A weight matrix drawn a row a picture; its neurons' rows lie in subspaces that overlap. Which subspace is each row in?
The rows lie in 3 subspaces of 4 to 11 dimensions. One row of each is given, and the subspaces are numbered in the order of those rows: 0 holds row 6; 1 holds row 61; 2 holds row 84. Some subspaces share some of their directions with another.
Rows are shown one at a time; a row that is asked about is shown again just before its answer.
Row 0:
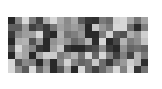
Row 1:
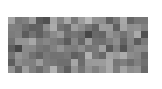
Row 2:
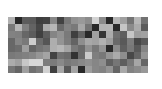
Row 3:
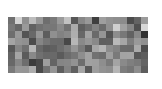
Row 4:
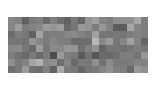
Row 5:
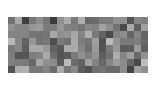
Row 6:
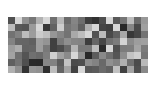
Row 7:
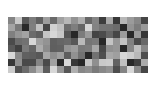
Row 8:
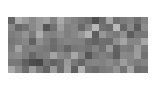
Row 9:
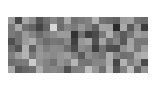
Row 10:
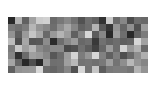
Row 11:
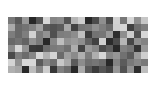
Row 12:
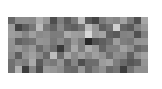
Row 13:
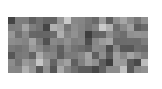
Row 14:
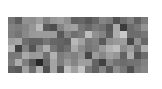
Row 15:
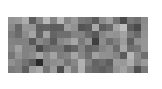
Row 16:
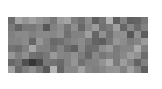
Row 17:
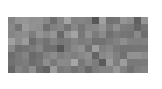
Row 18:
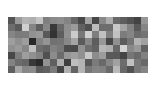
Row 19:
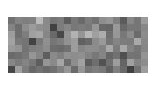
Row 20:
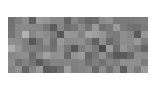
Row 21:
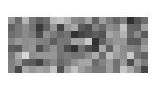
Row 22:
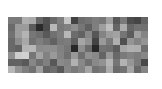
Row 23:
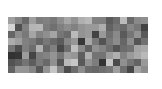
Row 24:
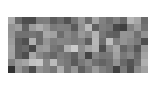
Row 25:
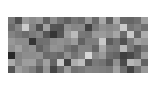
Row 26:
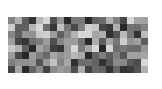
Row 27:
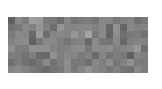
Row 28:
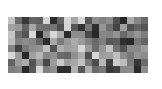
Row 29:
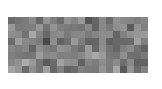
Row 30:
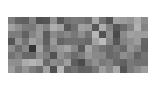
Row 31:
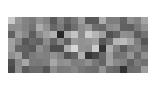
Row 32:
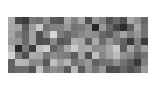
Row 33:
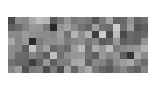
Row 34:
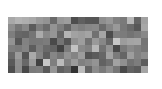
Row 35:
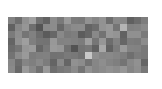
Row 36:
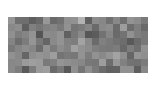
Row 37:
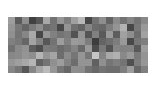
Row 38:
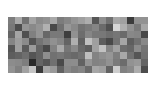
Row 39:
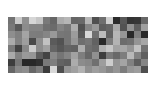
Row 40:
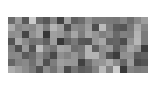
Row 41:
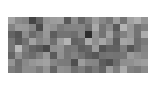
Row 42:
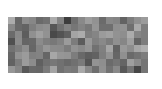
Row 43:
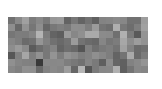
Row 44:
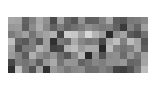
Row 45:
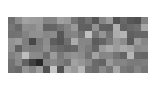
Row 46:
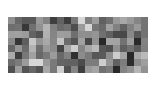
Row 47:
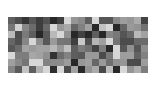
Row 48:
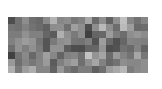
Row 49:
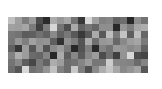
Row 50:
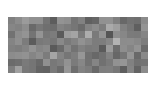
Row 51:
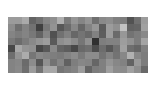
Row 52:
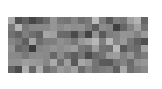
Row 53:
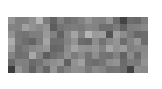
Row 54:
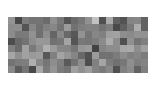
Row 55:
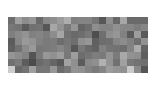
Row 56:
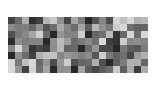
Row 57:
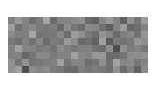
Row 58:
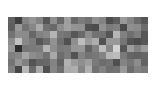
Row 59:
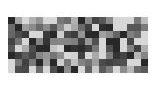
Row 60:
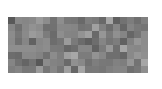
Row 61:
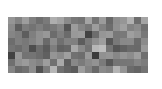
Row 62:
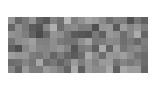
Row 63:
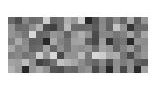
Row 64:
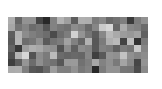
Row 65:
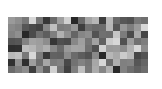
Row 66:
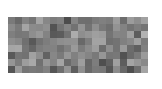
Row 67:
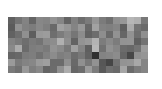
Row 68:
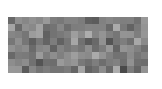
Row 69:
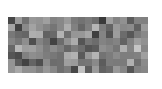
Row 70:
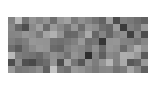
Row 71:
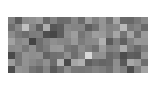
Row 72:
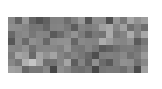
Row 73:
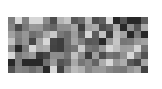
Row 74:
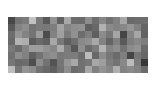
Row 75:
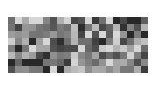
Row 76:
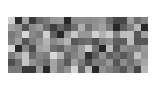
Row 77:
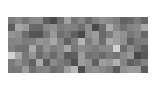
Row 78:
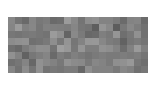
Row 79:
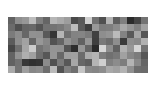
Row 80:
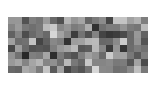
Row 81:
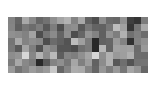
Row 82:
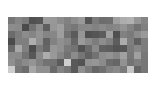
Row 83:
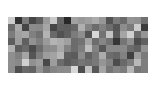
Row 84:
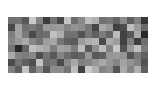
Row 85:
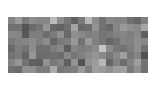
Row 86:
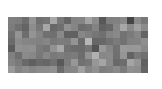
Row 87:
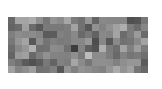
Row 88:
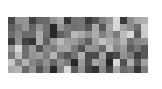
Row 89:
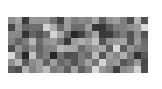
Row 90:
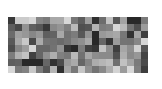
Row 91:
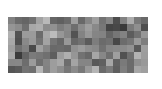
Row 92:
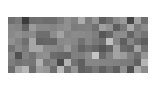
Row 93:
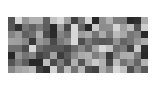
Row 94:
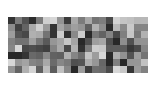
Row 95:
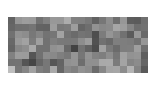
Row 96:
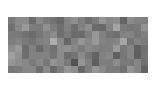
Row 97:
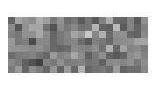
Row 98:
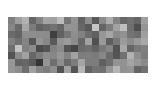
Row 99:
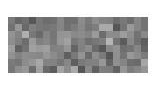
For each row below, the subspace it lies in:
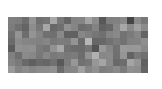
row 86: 1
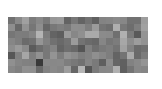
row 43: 2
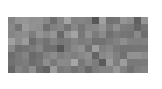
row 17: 1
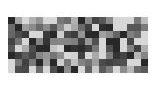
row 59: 1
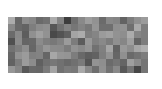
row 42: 1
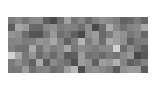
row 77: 1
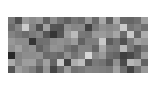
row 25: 0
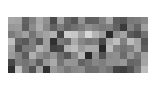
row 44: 1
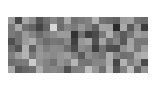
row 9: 1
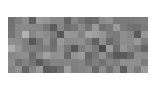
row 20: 1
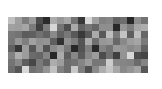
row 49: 2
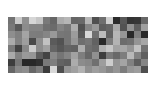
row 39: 0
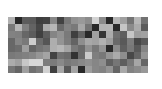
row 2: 0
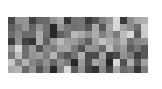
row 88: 1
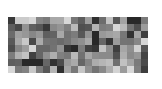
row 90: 0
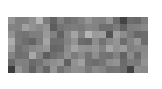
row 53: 0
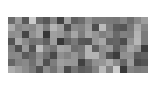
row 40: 2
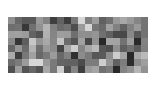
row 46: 2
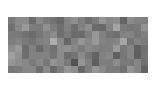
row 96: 1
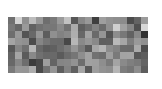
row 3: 1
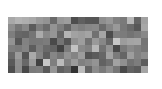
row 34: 1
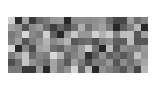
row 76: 1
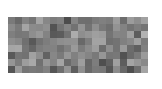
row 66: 0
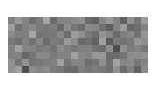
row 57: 2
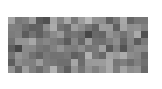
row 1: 1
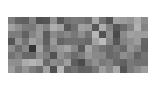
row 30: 2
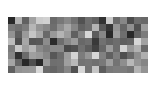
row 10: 1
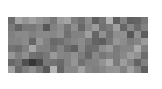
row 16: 0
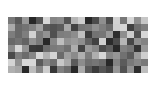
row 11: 2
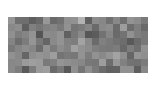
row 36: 2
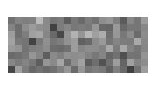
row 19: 0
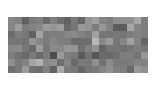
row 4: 2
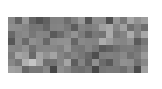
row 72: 1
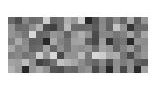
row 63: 2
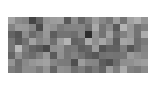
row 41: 2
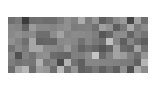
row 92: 1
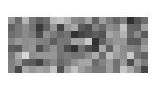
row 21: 2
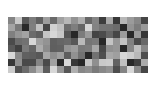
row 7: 0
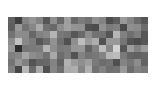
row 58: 2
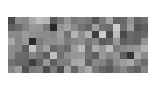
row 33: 2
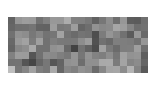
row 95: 0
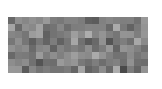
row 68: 2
